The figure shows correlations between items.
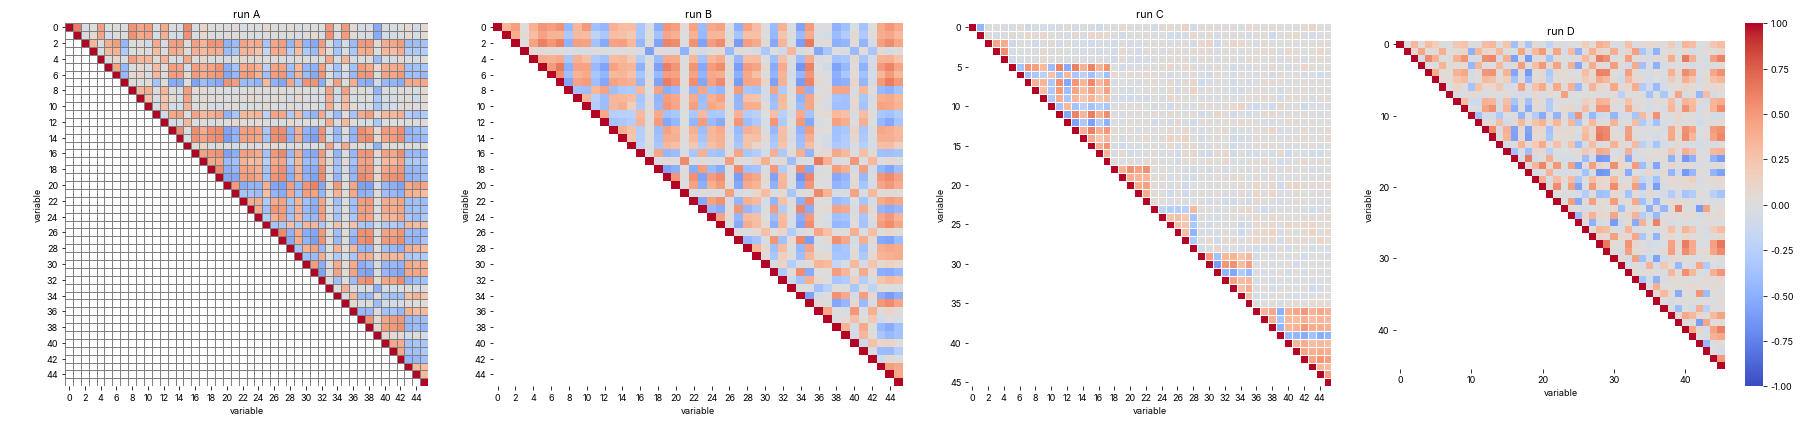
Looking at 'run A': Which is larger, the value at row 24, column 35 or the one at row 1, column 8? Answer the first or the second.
the second
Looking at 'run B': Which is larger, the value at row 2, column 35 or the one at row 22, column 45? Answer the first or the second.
the first
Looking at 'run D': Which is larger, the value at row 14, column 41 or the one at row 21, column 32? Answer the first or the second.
the first
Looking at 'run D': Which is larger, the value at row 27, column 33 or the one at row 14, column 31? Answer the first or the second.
the first
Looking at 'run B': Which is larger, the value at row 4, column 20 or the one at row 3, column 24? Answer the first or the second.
the first
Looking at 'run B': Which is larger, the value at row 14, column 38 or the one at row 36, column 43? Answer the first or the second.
the second
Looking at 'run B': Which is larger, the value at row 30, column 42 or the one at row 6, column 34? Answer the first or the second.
the first
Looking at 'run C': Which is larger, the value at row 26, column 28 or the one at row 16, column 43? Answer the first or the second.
the second
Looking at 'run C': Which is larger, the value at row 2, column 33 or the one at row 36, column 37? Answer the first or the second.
the second
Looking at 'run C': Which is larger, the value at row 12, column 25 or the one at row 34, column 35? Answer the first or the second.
the second
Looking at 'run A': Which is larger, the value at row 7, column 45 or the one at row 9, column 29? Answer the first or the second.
the first
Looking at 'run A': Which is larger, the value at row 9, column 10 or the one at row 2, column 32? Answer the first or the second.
the second
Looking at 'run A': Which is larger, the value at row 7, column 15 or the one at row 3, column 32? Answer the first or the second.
the second
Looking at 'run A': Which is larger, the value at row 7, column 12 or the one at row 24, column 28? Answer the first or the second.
the first
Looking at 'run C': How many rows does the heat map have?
46
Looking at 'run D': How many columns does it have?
46
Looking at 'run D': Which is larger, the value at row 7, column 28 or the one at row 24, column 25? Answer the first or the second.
the first
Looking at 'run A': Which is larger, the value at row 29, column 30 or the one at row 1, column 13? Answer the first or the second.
the second
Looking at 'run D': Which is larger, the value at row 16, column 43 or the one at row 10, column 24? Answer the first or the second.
the first
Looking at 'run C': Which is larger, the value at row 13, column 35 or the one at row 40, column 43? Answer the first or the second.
the second
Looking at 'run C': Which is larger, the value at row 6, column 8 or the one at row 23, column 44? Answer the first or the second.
the second
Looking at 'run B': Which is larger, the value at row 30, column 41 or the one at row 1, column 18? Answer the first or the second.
the first
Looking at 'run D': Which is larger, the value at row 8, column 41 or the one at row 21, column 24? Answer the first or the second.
the first
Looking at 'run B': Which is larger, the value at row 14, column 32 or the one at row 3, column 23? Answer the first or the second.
the first
